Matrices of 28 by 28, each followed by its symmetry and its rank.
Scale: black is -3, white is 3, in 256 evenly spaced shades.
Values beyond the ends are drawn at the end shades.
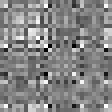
symmetric, rank three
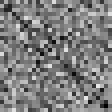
symmetric, full rank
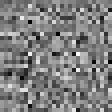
neither, rank five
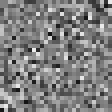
antisymmetric, full rank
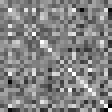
symmetric, rank five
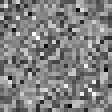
symmetric, full rank
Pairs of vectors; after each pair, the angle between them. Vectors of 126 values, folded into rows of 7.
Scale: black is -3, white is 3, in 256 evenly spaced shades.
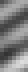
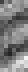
nearly parallel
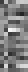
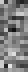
nearly opposite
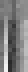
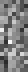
partly opposed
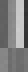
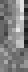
nearly parallel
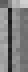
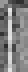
nearly opposite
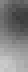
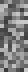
orthogonal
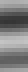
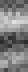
nearly opposite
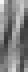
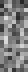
partly opposed
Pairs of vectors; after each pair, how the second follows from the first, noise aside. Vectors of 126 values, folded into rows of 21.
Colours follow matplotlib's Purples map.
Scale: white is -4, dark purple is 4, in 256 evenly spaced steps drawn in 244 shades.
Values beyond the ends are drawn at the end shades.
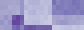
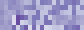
sign-scrambled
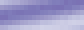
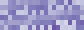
sign-scrambled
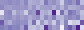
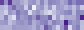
shuffled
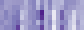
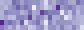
shuffled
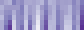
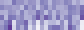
sign-scrambled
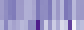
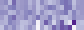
sign-scrambled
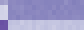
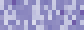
shuffled
